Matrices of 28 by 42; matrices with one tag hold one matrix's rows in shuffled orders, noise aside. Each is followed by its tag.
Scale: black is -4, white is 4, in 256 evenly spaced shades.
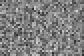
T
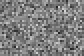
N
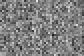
T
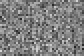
T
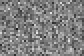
T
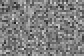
N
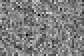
T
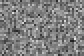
N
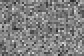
N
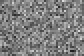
N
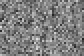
T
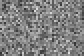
T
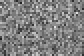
T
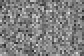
T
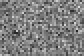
N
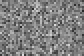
T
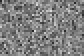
T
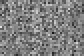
T
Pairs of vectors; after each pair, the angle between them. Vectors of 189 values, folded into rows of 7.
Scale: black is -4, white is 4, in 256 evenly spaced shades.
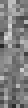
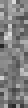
nearly parallel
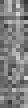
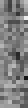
nearly opposite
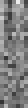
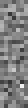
orthogonal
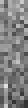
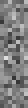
orthogonal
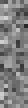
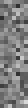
partly opposed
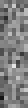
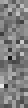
orthogonal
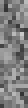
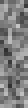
partly opposed
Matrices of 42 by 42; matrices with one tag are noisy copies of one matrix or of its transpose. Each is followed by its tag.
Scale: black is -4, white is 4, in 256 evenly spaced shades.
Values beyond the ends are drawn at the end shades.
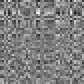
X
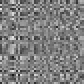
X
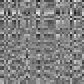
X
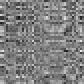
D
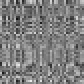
D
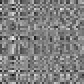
X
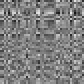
X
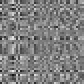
X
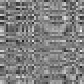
D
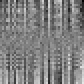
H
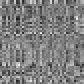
D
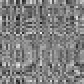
D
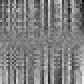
H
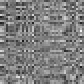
D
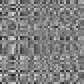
X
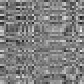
D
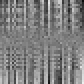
H
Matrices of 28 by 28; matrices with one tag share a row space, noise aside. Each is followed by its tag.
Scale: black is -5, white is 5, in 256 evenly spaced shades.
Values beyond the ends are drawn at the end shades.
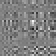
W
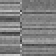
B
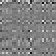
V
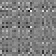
V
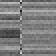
B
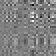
W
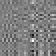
W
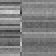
B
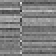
B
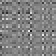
V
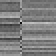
B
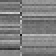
B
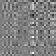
W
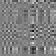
W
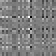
V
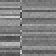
B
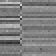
B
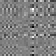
W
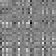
V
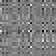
V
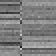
B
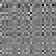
V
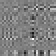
W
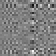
W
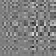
W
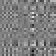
W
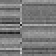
B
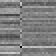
B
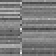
B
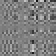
W
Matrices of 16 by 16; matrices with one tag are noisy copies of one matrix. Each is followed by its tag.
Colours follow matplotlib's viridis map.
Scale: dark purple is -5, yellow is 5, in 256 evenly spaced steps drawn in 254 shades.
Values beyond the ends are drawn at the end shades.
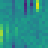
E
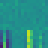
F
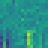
F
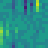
E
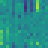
E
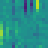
E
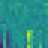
F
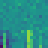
F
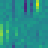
E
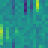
E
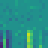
F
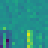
F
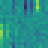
E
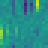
E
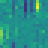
E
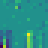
F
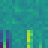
F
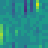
E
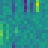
E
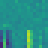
F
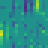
E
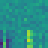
F
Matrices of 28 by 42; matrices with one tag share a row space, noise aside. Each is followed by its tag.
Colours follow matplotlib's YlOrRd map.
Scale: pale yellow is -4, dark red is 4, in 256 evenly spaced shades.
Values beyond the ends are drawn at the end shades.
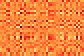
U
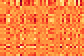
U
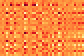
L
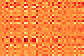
L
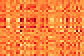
U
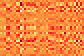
U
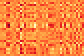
U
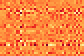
U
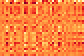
L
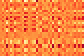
L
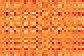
L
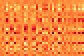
L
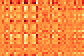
L
